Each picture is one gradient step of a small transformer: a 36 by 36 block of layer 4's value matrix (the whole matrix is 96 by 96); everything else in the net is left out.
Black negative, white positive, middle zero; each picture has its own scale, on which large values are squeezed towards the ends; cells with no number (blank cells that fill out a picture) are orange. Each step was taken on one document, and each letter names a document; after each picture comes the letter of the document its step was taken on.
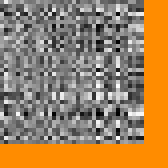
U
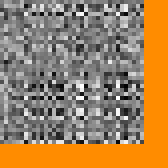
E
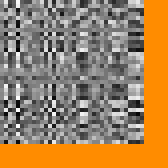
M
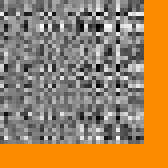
U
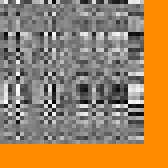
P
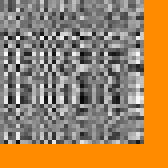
M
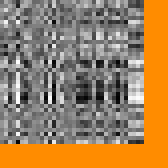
P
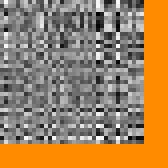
U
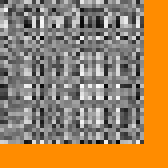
E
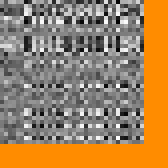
E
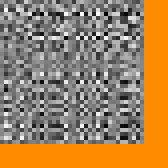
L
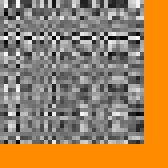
M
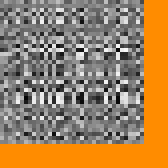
E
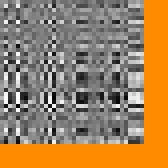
P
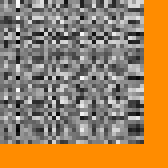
P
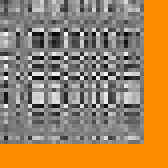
L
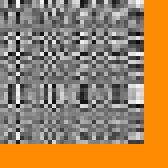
M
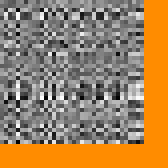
M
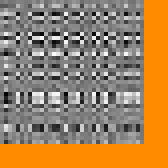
L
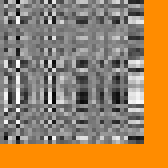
P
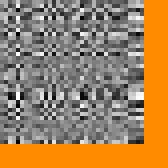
M
